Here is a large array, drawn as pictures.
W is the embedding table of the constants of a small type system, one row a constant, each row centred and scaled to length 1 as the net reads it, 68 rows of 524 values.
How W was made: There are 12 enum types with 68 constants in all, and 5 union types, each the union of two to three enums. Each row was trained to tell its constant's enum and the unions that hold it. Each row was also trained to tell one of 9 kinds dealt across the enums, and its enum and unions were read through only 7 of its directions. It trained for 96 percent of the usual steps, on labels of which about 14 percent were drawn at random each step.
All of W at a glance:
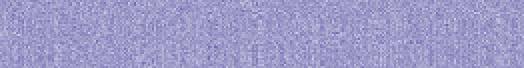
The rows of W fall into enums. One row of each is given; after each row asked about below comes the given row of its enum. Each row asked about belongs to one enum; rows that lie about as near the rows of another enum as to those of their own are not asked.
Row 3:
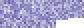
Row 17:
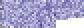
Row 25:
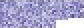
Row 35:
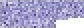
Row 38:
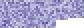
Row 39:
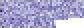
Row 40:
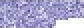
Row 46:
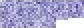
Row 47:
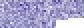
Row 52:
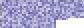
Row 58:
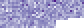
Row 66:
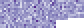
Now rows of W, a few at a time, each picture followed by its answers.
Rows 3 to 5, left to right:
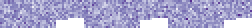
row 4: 25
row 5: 3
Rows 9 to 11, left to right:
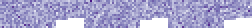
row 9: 40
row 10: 17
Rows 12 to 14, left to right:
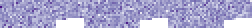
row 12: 46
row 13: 47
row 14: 66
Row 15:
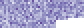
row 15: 66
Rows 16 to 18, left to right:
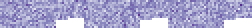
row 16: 3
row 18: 40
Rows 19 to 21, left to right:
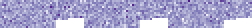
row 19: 52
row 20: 38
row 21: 38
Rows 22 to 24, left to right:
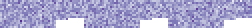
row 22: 38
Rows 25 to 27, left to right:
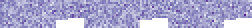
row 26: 46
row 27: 52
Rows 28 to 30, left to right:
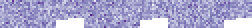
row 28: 47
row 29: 40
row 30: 66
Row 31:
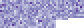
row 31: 46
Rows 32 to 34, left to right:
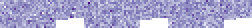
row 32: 3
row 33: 46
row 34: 47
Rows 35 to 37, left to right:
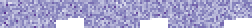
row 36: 25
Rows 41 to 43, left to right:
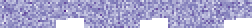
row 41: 52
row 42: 66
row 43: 66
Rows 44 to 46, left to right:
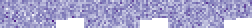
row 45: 46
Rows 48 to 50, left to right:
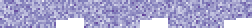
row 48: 3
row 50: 25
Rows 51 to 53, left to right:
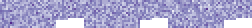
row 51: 25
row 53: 3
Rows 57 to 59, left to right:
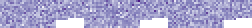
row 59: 3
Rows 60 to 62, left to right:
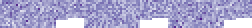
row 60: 40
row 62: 47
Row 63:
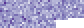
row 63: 25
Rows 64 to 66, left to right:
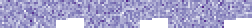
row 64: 46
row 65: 47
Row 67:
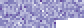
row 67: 25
